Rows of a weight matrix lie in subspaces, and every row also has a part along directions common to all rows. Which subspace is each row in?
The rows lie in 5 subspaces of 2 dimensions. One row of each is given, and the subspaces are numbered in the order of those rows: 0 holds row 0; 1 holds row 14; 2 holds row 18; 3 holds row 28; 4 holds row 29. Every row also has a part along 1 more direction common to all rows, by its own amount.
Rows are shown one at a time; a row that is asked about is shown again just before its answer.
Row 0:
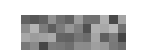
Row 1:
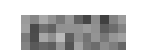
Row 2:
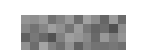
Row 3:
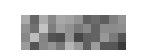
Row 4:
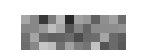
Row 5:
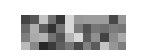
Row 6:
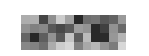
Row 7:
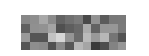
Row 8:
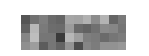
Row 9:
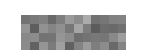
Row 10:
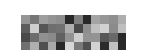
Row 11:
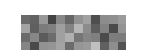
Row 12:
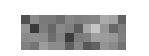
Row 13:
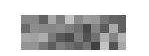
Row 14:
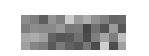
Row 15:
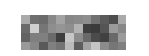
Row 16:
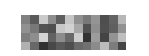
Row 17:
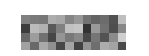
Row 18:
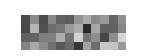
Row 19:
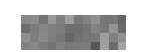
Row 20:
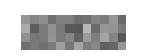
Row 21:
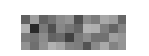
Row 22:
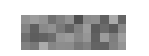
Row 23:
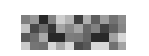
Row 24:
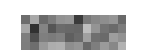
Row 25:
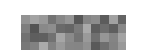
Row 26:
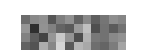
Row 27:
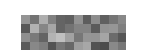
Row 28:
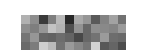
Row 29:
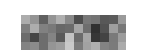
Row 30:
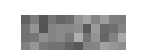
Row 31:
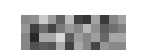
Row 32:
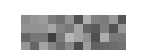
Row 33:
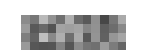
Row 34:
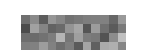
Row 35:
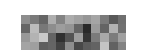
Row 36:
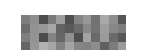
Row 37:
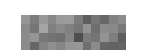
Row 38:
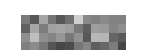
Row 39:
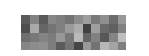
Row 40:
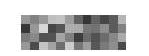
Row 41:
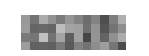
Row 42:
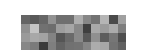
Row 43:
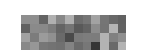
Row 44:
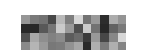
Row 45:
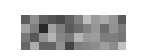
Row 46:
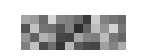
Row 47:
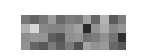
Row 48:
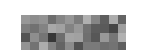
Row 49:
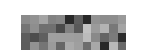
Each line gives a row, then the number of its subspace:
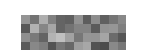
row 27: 4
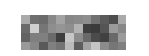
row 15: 4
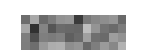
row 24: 4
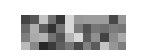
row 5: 3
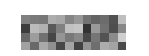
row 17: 2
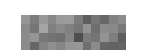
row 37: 2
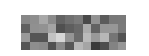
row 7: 4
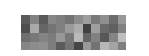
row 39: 2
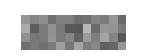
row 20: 2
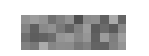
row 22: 0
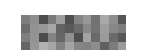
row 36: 3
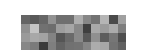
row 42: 0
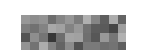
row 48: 0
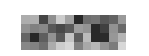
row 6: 4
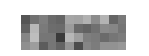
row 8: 3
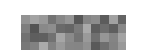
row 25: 0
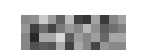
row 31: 3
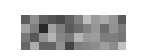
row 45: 2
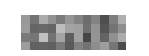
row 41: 3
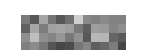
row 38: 4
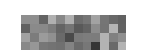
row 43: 1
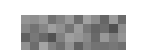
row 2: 0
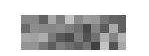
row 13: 1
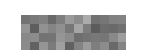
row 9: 1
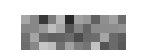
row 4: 3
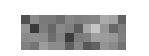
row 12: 4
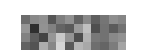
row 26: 1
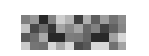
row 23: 4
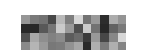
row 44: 0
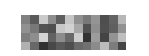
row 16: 3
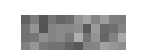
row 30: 2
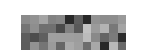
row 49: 1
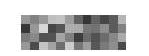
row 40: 2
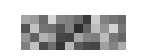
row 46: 1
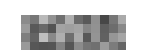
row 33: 3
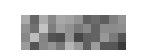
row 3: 2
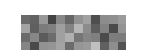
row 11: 1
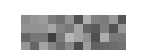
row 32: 0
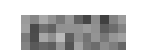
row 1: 3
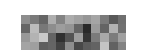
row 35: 1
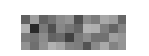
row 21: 4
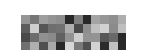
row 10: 1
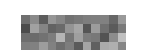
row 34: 2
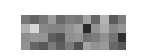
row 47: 0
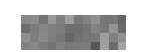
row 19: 1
